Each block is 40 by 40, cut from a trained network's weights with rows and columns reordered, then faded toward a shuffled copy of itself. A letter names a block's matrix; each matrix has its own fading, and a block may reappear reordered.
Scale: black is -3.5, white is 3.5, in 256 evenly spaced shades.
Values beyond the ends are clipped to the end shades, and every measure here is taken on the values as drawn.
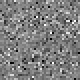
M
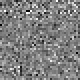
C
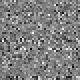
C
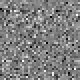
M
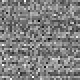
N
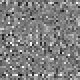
C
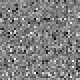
C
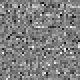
C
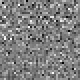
M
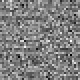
N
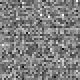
N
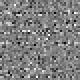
C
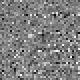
M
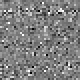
M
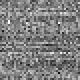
N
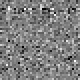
C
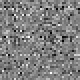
C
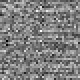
N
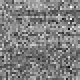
N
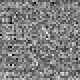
N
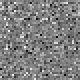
C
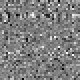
C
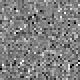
M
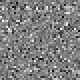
M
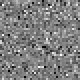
M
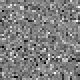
M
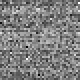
N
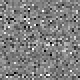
C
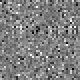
C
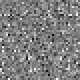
M
